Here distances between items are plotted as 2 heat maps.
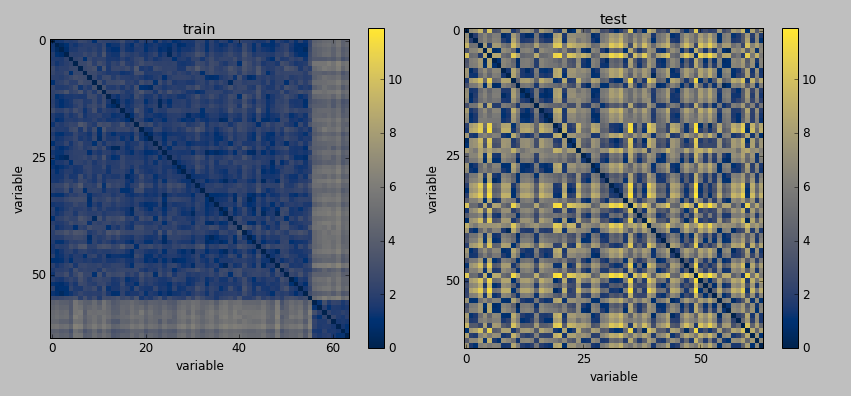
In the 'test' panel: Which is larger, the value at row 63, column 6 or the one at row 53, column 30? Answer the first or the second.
the first
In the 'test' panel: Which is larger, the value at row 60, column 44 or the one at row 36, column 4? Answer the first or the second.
the first
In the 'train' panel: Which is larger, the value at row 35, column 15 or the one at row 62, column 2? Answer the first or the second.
the second
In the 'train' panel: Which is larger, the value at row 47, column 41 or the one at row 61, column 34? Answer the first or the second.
the second
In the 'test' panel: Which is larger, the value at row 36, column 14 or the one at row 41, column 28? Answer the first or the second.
the first
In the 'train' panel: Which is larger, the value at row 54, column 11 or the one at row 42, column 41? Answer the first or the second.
the first
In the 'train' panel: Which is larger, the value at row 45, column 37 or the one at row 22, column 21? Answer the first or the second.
the second
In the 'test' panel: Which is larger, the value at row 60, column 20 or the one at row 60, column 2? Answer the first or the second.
the second
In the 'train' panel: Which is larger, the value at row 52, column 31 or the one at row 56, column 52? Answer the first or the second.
the second
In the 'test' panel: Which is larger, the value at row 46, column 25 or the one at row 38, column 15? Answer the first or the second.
the second
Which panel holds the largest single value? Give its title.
test
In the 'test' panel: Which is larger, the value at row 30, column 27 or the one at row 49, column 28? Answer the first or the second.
the first
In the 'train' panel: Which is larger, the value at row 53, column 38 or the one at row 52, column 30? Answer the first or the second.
the first
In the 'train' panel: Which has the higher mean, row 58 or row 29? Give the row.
58
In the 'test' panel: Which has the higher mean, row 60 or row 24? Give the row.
24
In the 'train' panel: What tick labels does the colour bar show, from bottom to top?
0, 2, 4, 6, 8, 10
